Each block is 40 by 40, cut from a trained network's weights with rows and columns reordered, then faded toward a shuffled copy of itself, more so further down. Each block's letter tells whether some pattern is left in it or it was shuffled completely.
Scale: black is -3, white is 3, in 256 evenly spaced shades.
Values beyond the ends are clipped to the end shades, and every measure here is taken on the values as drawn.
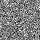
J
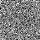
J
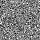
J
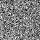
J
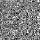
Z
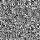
Z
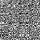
Z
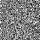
Z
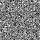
J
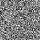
Z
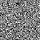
Z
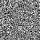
Z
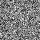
J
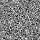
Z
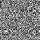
Z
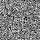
J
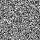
J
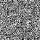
Z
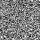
Z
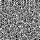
Z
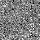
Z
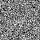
J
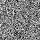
J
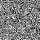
Z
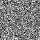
J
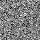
J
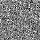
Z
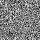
J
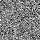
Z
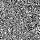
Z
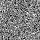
J
